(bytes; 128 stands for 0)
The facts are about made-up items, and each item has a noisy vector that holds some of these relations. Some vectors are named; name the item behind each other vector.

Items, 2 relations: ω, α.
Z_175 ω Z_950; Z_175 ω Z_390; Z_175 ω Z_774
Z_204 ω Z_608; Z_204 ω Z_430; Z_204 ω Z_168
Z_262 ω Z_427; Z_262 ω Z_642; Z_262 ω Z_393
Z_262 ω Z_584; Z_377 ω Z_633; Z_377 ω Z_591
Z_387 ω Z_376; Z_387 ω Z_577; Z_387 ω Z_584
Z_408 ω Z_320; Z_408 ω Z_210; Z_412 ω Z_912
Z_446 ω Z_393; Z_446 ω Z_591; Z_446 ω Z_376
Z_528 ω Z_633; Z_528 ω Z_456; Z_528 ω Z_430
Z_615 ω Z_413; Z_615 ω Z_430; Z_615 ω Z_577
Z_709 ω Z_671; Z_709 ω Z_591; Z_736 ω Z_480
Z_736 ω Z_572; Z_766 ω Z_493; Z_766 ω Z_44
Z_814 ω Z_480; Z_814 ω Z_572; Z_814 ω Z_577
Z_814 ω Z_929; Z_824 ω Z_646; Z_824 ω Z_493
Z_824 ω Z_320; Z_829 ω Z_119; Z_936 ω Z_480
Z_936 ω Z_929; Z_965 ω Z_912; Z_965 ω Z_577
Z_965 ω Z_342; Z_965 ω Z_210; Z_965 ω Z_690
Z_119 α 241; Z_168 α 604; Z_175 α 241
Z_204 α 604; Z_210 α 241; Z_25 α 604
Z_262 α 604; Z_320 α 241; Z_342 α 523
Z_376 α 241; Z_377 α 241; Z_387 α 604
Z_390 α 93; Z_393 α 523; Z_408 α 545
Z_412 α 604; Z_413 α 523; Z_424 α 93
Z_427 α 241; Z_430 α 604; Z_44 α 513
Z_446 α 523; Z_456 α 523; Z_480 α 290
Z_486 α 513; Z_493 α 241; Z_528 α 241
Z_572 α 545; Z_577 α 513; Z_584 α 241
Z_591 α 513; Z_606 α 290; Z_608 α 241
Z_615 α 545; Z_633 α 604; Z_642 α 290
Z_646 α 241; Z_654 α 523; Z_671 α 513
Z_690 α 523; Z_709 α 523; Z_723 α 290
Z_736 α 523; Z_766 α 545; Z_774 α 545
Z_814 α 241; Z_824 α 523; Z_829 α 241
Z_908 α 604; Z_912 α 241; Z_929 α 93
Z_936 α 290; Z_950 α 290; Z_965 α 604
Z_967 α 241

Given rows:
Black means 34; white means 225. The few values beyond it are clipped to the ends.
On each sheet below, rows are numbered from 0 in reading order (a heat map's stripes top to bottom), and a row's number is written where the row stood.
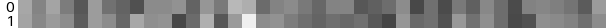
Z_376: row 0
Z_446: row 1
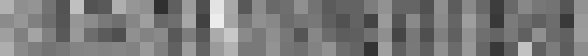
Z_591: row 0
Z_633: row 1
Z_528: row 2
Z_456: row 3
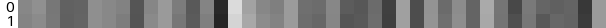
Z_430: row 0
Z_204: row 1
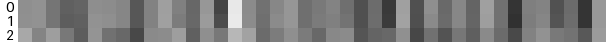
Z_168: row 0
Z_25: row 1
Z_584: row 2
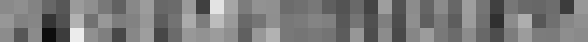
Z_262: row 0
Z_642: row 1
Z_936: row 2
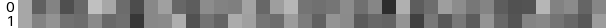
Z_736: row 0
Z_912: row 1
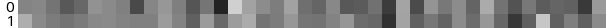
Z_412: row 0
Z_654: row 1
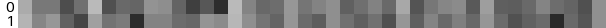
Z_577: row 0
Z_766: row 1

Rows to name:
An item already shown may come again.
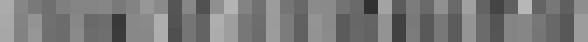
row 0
Z_824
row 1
Z_912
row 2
Z_912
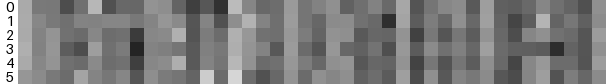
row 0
Z_577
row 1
Z_824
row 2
Z_210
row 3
Z_408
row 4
Z_320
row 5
Z_390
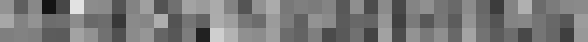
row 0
Z_480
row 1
Z_912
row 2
Z_387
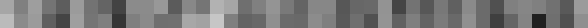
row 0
Z_829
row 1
Z_774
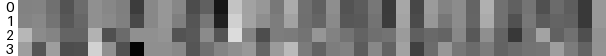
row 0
Z_965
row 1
Z_412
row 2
Z_671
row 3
Z_814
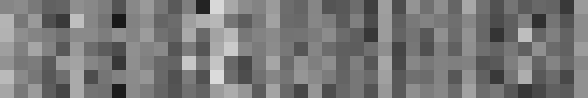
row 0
Z_204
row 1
Z_572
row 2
Z_393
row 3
Z_528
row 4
Z_929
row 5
Z_44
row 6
Z_615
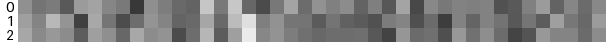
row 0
Z_929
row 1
Z_377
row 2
Z_709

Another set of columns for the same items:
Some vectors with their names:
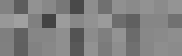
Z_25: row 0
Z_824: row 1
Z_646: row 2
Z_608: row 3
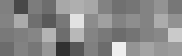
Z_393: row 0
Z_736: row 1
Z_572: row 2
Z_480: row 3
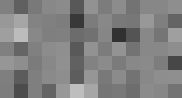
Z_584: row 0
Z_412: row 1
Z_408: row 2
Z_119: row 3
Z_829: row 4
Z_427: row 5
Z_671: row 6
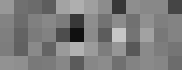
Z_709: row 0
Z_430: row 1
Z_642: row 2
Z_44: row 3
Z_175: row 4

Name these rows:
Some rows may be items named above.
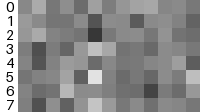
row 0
Z_814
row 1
Z_528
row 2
Z_965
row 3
Z_671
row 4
Z_376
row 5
Z_929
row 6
Z_774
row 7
Z_486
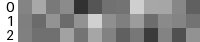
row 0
Z_936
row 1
Z_577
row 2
Z_390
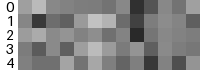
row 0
Z_408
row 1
Z_591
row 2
Z_615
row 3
Z_44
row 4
Z_390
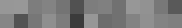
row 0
Z_387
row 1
Z_633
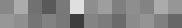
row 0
Z_736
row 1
Z_262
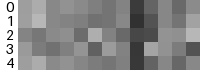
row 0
Z_766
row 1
Z_408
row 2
Z_424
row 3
Z_377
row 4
Z_766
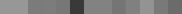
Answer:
Z_204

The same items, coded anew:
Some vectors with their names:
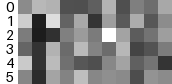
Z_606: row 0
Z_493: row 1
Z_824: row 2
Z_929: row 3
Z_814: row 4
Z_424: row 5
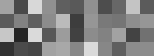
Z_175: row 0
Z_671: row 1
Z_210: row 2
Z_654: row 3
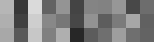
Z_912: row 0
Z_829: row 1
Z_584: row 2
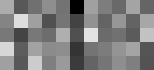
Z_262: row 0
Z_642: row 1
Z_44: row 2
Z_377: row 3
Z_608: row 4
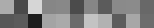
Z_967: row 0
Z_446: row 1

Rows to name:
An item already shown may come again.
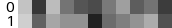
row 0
Z_814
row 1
Z_377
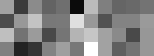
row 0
Z_412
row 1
Z_774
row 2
Z_408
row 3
Z_824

